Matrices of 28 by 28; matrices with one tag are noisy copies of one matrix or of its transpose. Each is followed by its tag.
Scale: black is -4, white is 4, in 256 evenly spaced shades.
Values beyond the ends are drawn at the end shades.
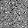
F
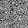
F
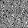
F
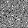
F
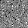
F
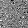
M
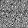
F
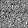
F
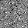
F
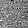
M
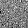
M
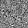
F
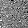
M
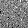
M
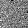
M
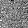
M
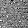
M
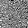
M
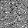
F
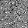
F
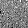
M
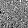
M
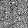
F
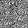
F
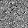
F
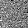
M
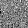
M
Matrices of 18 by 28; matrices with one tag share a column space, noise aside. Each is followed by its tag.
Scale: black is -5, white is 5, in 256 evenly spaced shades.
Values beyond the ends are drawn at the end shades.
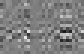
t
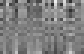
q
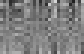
q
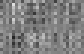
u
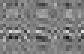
t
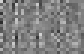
u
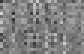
u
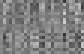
u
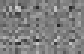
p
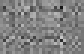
p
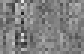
u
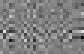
t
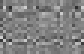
p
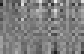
q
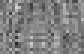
u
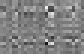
p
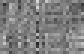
u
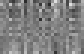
q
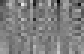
q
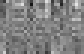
q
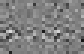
t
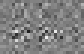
t
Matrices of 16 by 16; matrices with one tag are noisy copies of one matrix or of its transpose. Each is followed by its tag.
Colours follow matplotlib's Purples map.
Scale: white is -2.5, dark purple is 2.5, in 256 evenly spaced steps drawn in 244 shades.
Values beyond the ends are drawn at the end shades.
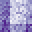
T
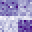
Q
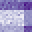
T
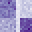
Q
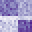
Q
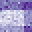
T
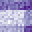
T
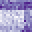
T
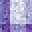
T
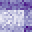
T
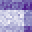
T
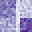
Q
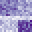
Q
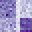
Q
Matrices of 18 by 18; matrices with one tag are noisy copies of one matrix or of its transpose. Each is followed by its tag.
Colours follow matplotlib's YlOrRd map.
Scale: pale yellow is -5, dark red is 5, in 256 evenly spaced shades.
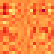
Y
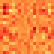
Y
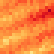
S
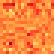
Y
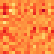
Y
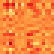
Y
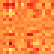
Y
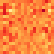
Y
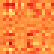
Y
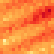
S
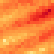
S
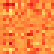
Y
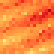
S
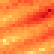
S
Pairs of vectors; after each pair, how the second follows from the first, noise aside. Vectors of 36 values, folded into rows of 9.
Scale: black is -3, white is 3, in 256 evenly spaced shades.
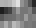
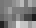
reversed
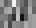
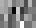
reversed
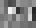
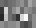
reversed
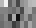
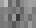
shrunk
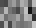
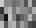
reversed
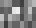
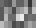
reversed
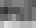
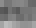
shrunk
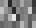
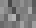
shrunk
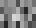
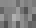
shrunk
